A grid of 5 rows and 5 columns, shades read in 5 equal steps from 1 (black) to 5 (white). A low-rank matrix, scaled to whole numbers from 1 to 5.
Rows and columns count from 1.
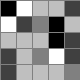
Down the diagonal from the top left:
1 2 4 5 3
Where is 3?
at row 2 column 3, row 4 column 3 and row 5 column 5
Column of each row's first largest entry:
2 1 1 4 2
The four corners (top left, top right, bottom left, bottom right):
1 2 2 3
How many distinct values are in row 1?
4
